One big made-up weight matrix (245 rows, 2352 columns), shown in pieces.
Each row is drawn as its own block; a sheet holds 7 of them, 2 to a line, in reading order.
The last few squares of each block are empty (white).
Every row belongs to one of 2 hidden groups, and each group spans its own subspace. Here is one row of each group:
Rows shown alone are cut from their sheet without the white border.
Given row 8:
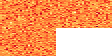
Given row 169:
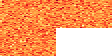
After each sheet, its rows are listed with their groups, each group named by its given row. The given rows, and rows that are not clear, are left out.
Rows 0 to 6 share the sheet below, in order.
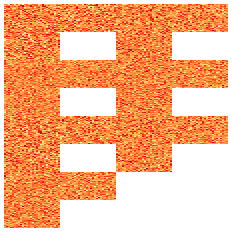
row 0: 169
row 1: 8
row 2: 169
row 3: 169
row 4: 8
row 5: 8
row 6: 169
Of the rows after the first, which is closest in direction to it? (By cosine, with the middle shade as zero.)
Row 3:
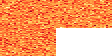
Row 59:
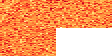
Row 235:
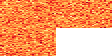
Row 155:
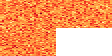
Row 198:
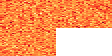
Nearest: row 59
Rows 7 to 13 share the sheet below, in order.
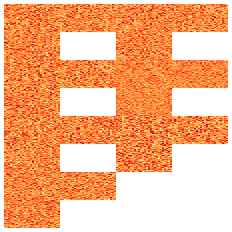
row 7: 8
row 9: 8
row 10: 169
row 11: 8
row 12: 8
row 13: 169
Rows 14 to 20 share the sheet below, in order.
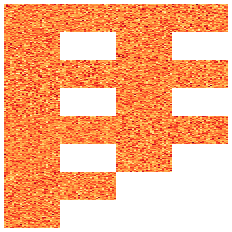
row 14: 169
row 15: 169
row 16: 8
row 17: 169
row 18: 8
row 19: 8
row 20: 169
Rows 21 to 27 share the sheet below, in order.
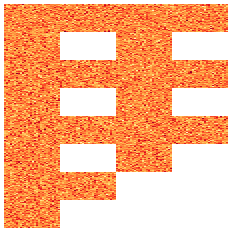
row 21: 169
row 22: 169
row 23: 8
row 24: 8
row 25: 8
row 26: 169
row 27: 8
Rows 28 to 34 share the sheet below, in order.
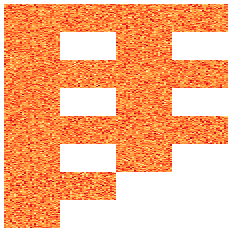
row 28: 169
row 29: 8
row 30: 169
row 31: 169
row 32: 169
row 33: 169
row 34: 8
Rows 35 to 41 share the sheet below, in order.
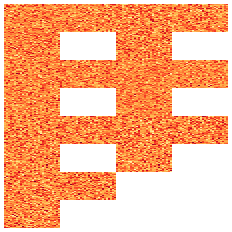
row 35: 169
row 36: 8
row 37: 8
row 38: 169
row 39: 8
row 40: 8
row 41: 169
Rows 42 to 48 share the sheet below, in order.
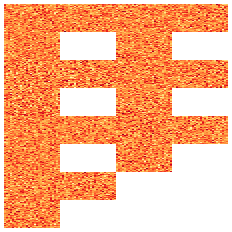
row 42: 169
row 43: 169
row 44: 8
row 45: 169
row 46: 8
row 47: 8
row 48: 8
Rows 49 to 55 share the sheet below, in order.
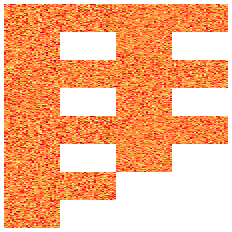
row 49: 8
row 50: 169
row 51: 169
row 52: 8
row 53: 8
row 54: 169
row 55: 8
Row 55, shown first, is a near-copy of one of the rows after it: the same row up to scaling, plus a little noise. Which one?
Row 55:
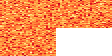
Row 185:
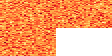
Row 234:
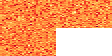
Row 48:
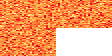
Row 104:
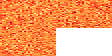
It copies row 48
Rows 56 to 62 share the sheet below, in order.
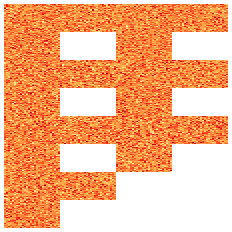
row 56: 169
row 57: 8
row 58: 8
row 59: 169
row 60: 169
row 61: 8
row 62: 8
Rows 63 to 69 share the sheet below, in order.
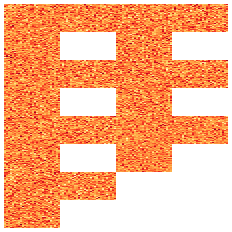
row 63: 169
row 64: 8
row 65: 8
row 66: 169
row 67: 169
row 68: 8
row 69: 169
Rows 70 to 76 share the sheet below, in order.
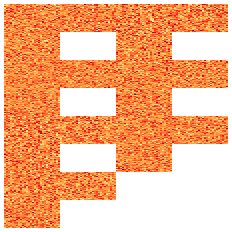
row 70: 169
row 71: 8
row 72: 169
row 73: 169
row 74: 8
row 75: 169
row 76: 8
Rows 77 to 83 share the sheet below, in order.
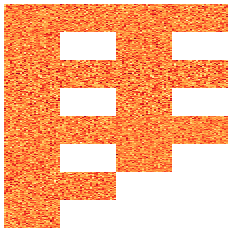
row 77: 169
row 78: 169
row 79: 8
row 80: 8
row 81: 8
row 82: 8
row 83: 169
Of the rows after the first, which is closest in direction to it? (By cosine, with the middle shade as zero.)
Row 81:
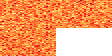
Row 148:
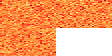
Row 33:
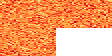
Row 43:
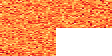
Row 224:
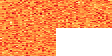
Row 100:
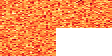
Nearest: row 100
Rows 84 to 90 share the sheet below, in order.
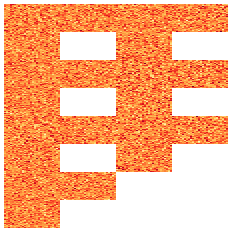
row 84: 8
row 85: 169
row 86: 169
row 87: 8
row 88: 169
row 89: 169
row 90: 169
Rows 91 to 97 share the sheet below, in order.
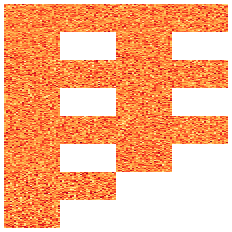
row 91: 169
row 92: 169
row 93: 169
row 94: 8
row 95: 8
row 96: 169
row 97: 8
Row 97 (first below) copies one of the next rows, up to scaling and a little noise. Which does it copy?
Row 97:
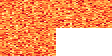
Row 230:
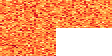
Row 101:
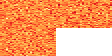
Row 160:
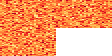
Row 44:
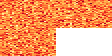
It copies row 44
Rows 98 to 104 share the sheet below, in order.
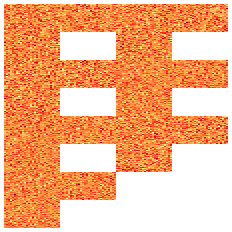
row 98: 8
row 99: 8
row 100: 8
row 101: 8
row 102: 8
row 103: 169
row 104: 8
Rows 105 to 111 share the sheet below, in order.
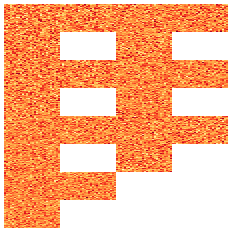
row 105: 8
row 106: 169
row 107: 8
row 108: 169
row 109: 169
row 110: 169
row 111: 169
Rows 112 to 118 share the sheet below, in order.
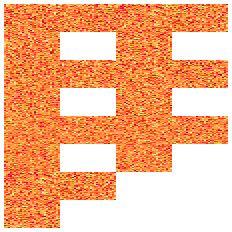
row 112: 169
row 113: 169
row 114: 8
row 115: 169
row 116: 169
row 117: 169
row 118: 169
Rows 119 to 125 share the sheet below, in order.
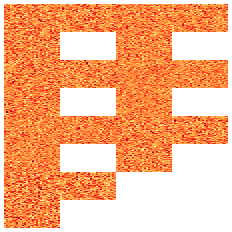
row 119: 8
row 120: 8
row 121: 169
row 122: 169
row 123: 8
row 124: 8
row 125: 8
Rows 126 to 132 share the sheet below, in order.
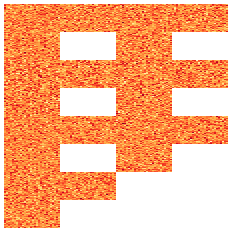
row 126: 169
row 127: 8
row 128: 8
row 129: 169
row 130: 8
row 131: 169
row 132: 8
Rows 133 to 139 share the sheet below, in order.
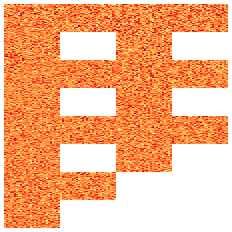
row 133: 169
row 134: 8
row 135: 169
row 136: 8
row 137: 8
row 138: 8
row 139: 8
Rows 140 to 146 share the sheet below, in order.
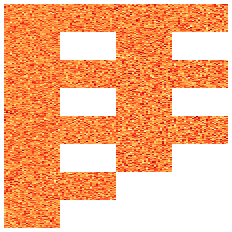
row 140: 8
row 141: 169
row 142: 169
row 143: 8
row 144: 169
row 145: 8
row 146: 169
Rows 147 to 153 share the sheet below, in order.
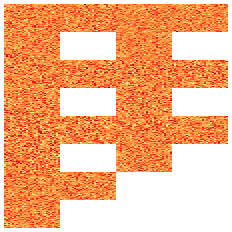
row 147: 169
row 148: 169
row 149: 169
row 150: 8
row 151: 8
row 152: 169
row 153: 169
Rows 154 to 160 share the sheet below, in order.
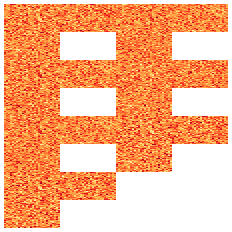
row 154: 8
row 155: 8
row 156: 8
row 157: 8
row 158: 8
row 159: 8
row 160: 8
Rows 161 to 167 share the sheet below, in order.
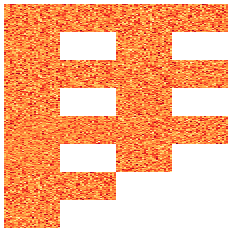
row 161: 8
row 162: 8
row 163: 8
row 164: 169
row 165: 169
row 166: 169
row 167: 8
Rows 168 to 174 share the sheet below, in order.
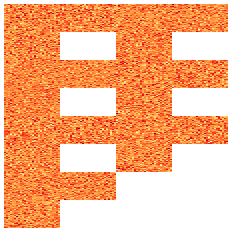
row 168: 8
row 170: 169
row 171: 169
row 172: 8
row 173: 169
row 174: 169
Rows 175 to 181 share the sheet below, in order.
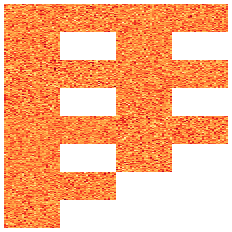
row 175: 169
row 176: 8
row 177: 169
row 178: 169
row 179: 8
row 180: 169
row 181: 169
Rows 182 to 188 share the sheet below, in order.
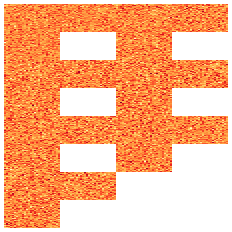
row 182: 8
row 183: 169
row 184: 8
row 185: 8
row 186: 169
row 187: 8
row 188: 169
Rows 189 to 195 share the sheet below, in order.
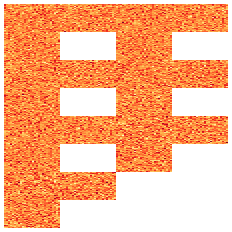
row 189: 169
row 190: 8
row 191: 169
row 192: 169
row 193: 8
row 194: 169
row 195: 169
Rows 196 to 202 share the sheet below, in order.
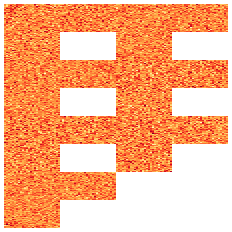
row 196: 169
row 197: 169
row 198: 8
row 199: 8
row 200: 8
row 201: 8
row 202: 169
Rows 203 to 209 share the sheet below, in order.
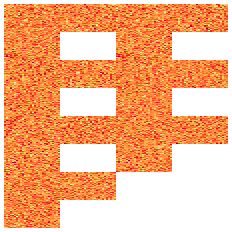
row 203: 169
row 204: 169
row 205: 8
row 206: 8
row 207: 169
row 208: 169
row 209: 169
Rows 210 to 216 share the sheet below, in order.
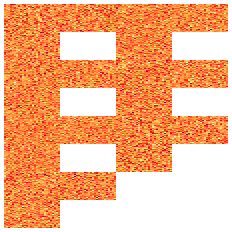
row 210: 8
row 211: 169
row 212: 8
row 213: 169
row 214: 169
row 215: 8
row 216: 169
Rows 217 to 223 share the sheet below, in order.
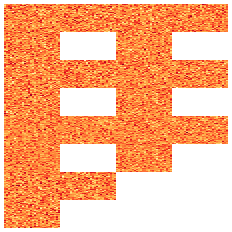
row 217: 169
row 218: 8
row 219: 169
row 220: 169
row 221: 8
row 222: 169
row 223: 8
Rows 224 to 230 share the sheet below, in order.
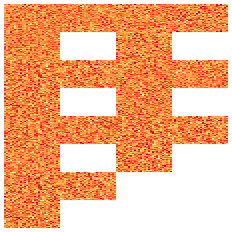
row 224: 8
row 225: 169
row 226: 8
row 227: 169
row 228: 8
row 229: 8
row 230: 8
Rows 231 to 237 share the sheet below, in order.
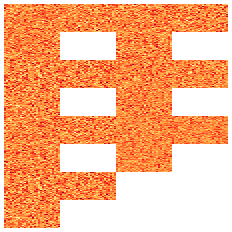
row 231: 169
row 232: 169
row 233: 8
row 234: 8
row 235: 169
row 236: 8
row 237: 8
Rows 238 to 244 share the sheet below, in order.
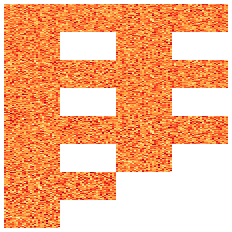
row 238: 8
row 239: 8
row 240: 169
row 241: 8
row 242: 169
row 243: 8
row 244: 8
